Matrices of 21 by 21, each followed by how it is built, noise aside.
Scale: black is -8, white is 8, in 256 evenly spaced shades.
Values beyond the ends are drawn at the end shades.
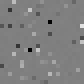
sparse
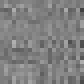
low rank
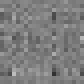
low rank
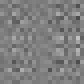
low rank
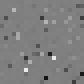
sparse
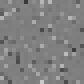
sparse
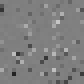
sparse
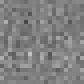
low rank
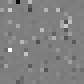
sparse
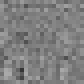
low rank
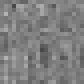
low rank
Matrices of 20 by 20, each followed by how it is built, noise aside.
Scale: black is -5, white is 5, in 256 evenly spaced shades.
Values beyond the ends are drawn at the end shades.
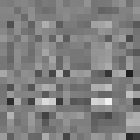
low rank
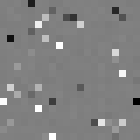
sparse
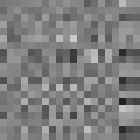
low rank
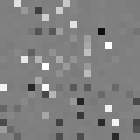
sparse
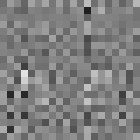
low rank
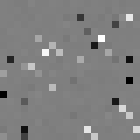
sparse
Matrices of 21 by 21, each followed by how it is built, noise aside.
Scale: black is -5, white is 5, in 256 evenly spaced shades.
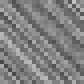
Toeplitz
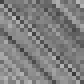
Toeplitz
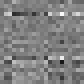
low rank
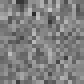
low rank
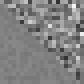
upper triangular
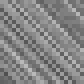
Toeplitz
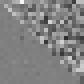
upper triangular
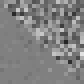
upper triangular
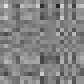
low rank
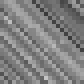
Toeplitz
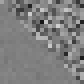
upper triangular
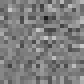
low rank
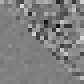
upper triangular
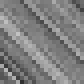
Toeplitz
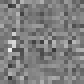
low rank
